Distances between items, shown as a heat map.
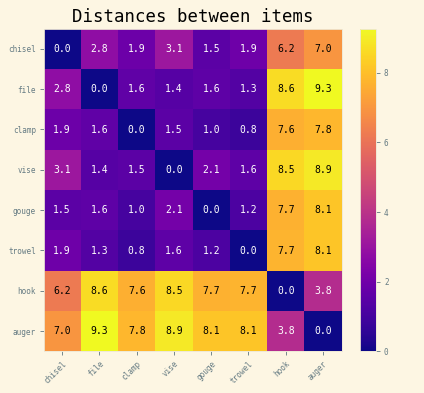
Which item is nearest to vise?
file
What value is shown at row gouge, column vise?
2.1
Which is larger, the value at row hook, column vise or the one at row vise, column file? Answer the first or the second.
the first
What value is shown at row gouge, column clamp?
1.0
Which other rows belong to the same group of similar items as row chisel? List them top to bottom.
file, clamp, vise, gouge, trowel
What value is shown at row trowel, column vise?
1.6
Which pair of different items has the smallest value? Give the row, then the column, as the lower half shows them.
trowel, clamp
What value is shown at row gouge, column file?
1.6
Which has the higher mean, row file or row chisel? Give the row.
file
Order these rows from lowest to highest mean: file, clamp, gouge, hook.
clamp, gouge, file, hook
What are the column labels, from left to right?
chisel, file, clamp, vise, gouge, trowel, hook, auger
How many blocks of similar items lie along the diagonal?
2
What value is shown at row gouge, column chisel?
1.5
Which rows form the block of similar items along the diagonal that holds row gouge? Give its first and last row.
chisel to trowel
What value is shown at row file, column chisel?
2.8
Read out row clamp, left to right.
1.9 1.6 0.0 1.5 1.0 0.8 7.6 7.8
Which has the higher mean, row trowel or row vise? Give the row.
vise
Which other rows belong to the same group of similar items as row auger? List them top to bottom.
hook
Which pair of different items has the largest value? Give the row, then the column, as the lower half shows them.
auger, file
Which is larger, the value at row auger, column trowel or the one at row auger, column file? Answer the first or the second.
the second
